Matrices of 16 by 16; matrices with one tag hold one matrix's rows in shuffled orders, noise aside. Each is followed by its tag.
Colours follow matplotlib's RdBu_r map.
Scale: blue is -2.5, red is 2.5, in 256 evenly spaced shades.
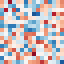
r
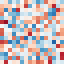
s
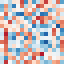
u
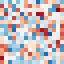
s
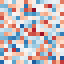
r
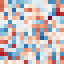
s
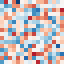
r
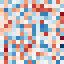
u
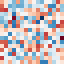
s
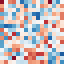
r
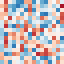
u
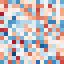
s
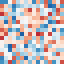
s
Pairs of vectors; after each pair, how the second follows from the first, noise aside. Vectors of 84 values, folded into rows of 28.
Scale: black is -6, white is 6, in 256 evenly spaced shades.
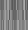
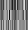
scaled up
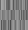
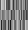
scaled up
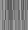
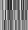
scaled up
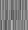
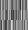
scaled up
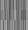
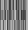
scaled up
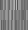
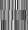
scaled up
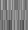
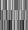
scaled up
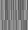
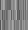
wrapped around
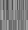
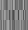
wrapped around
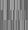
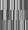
scaled up
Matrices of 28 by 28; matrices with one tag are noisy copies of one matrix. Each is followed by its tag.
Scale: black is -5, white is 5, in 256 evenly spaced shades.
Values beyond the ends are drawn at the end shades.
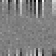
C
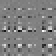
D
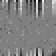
C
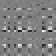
D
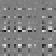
D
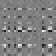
D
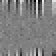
C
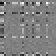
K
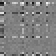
K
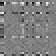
K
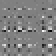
D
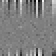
C
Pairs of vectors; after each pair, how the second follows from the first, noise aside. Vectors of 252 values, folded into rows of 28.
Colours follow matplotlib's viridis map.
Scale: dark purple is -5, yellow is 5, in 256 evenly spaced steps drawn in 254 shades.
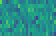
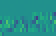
partly zeroed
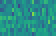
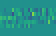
partly zeroed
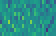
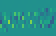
partly zeroed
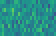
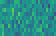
copied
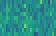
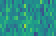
copied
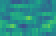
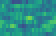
copied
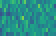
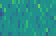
partly zeroed
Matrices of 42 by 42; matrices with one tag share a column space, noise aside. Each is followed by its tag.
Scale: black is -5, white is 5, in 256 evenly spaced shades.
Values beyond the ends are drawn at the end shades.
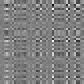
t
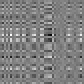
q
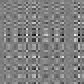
q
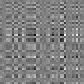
q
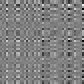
t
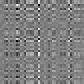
t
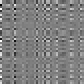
t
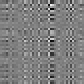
t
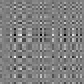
q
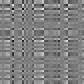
t
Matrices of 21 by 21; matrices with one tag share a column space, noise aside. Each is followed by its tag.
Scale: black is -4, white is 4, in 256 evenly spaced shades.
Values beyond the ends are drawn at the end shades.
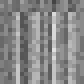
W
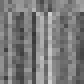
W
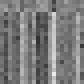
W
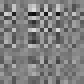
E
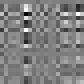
E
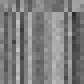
W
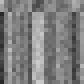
W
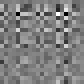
E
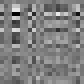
E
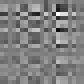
E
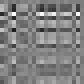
E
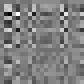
E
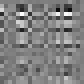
E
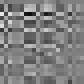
E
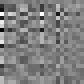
E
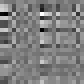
E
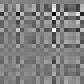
E
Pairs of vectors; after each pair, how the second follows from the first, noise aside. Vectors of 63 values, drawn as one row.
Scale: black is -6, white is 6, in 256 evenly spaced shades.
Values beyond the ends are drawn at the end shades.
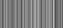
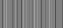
partly zeroed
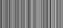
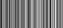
scaled up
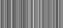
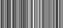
scaled up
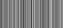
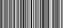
scaled up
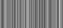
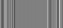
partly zeroed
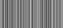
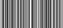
scaled up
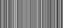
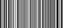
scaled up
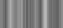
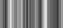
scaled up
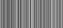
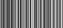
scaled up
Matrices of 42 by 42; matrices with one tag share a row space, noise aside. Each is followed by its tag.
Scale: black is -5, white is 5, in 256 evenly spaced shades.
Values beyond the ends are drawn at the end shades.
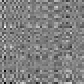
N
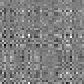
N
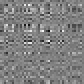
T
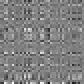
T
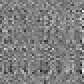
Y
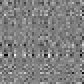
Y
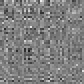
T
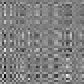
N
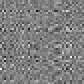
N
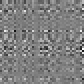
Y
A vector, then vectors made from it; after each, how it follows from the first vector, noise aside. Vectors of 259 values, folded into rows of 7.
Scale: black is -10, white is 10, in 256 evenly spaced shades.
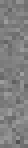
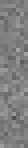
wrapped around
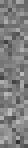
scaled up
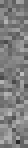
scaled up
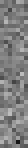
scaled up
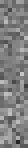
scaled up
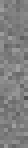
wrapped around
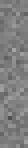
wrapped around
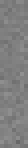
shrunk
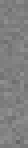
shrunk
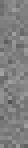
wrapped around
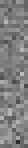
scaled up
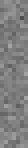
wrapped around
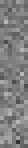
scaled up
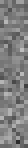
scaled up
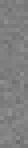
shrunk
